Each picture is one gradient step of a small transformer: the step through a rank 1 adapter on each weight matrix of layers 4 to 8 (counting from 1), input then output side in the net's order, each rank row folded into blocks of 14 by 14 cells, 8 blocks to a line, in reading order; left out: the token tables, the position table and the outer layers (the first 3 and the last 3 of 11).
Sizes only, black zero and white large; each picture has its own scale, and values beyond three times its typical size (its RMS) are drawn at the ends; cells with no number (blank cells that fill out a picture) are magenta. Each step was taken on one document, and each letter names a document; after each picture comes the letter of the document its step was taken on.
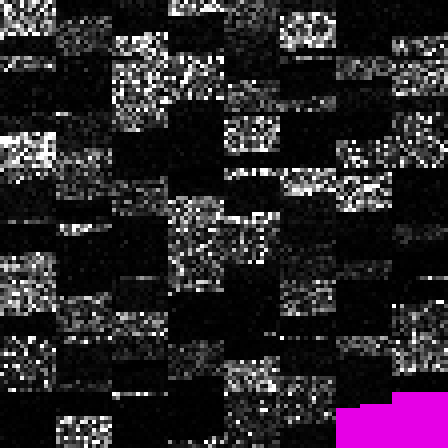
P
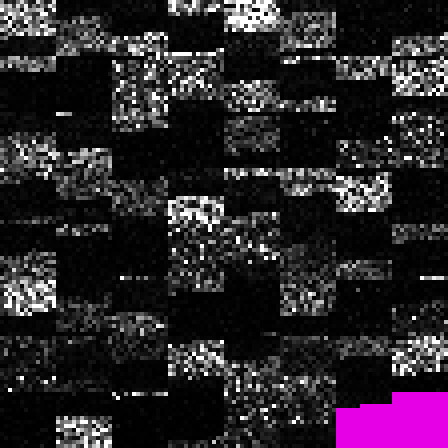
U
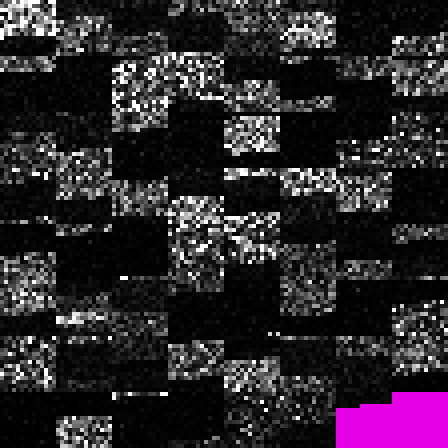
P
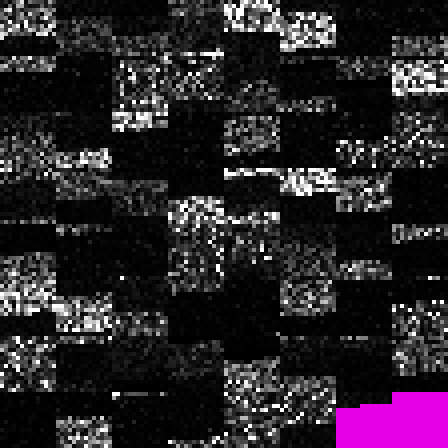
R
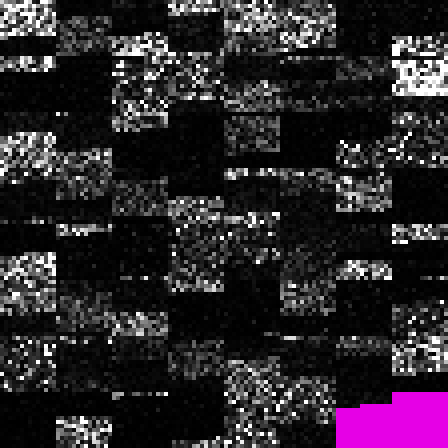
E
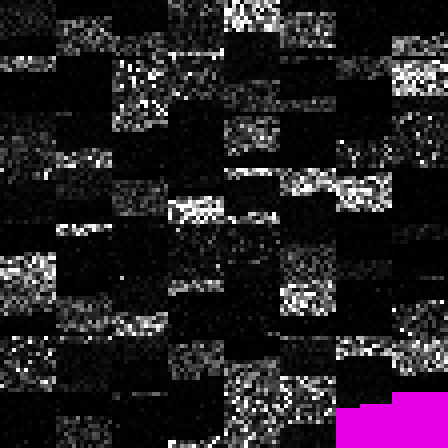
R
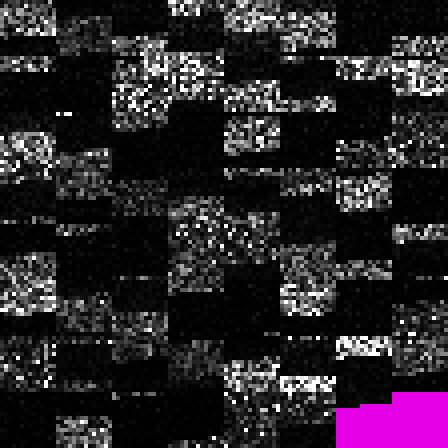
E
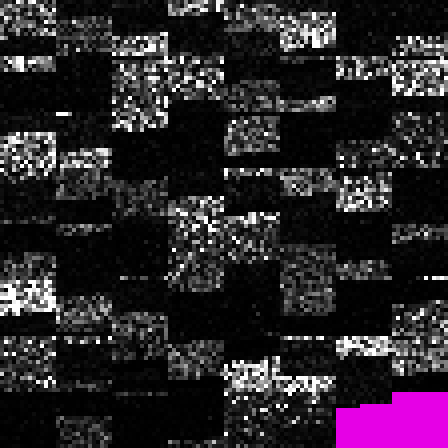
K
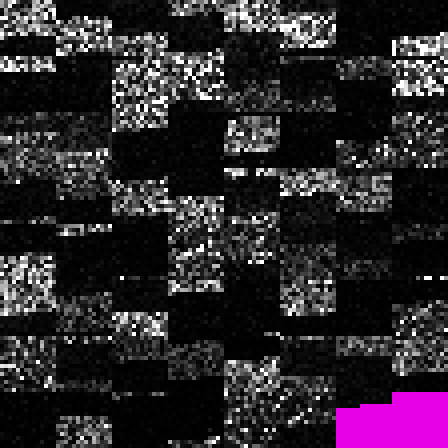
K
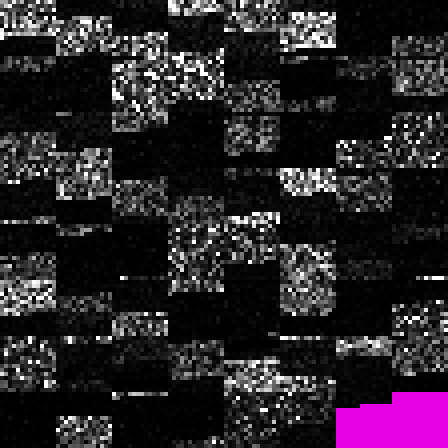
P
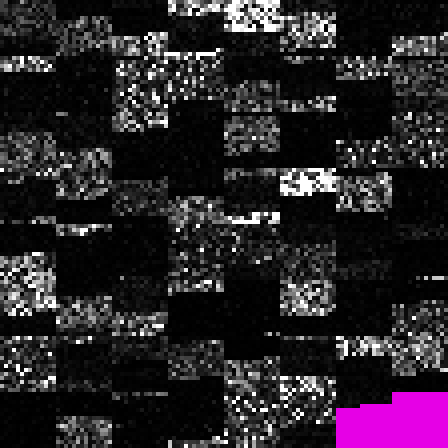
R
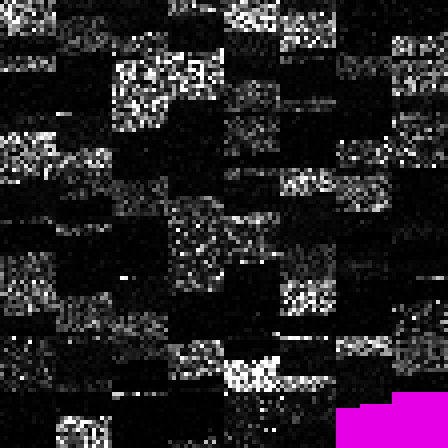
P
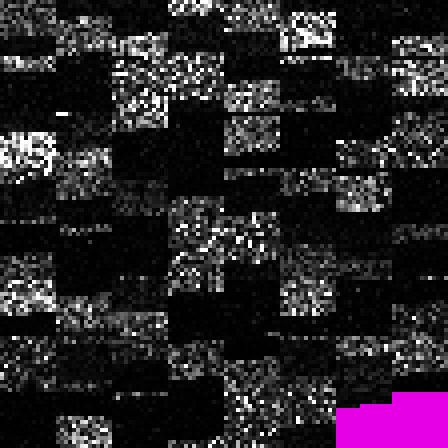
E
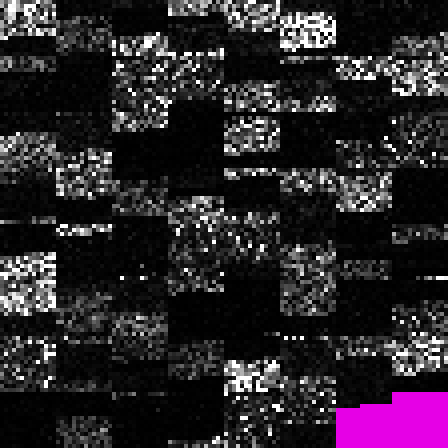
U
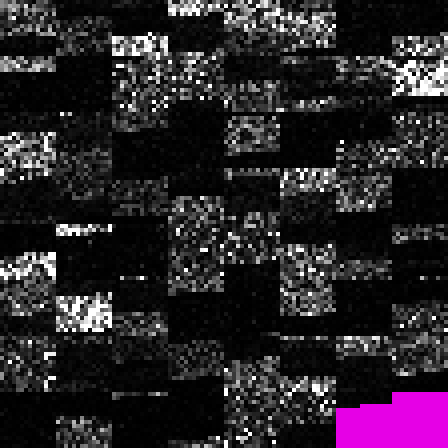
E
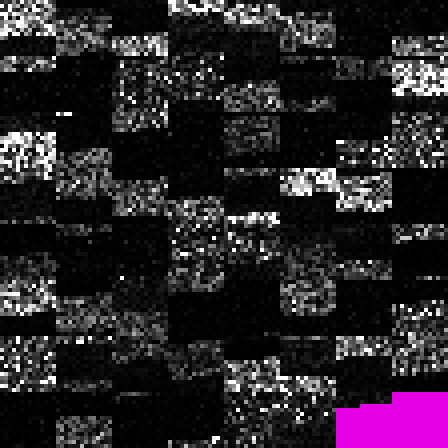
R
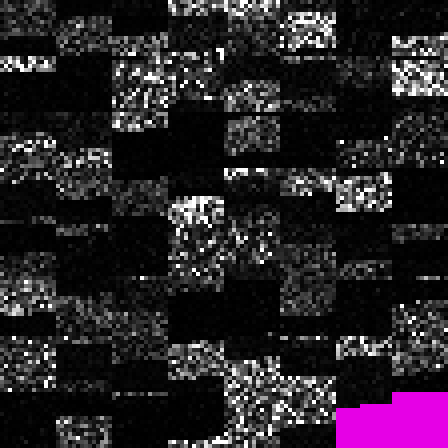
U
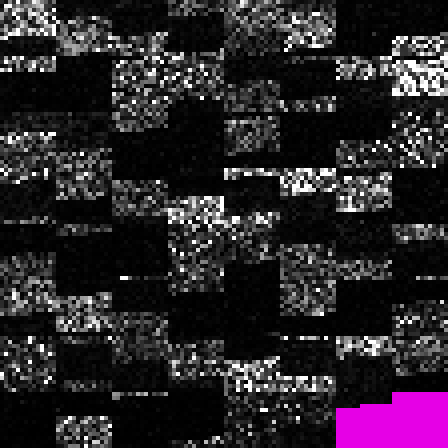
K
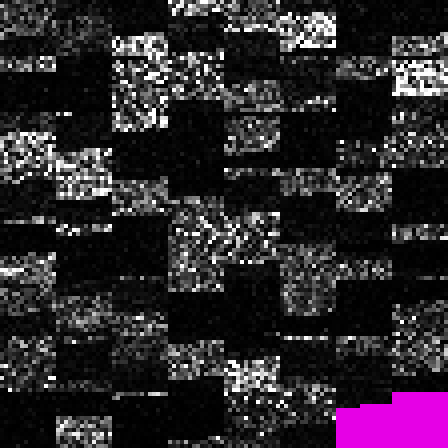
E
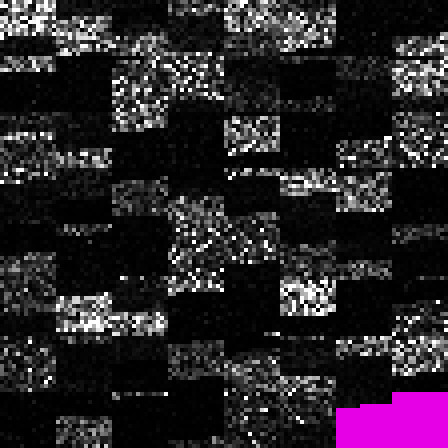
P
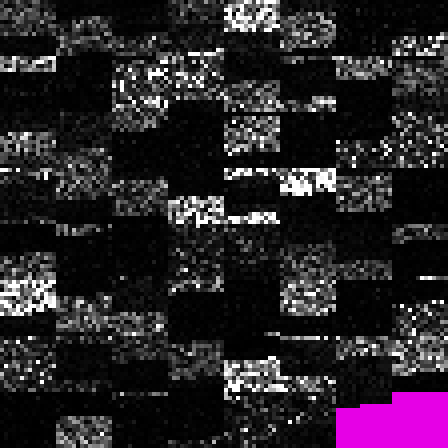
R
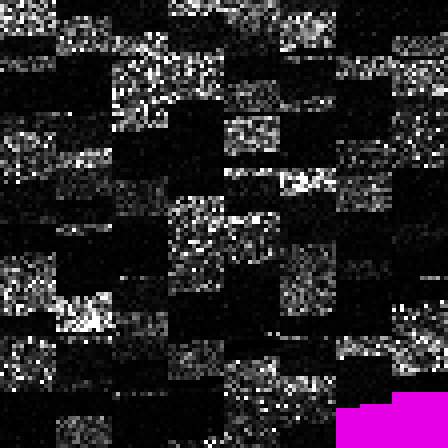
K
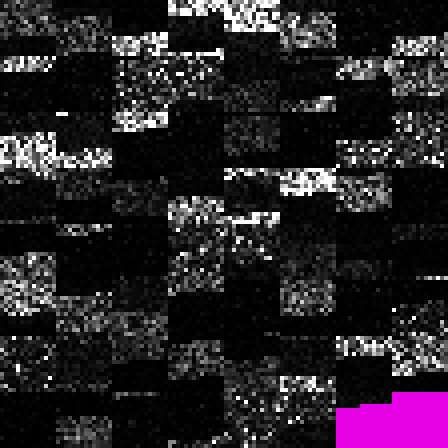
R
